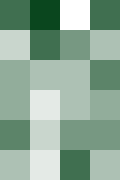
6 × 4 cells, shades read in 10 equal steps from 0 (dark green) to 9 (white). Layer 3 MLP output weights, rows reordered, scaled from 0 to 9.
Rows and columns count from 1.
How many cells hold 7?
2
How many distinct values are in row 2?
4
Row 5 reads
3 7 4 4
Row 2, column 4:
6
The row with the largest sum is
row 4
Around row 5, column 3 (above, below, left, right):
6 2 7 4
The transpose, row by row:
2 7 5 5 3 6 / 0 2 6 8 7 8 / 9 4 6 6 4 2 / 2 6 3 5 4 6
